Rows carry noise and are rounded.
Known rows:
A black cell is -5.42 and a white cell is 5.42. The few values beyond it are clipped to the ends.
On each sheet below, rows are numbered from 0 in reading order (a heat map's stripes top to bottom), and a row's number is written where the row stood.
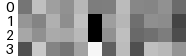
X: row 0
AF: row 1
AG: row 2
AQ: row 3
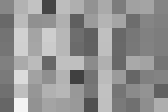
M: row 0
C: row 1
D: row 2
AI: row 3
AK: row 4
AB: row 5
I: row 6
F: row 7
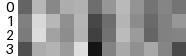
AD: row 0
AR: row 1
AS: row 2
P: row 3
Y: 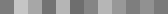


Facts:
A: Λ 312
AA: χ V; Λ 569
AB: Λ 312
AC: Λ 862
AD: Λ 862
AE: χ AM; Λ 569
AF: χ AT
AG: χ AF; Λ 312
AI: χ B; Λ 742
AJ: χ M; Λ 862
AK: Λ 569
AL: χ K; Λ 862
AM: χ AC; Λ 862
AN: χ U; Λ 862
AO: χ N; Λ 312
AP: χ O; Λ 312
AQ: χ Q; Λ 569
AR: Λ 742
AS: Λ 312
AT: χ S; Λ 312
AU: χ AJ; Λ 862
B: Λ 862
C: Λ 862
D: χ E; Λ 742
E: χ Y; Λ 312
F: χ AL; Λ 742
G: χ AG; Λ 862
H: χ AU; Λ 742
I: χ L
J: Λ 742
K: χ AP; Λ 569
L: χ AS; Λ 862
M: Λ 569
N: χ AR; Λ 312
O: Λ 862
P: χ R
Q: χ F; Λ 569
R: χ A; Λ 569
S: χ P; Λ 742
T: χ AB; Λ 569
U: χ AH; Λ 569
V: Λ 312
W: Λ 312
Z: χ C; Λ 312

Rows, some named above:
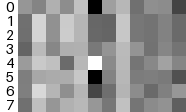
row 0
AF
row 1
AO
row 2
AO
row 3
AU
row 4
K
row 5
AT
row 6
AR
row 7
I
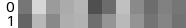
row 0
W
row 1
AD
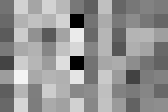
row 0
H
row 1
S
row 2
Q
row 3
AE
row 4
A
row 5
AP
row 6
AN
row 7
AL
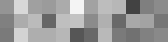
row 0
O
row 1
U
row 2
J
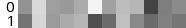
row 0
O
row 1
W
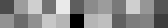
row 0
R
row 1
G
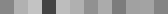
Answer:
M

